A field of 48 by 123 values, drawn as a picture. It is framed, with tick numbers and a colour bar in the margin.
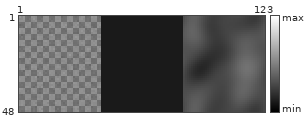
The table splits into one row of 3 panels. Panel 1,1: middling, checkered. Panel 1,2: very low, flat. Panel 1,3: low, smooth.
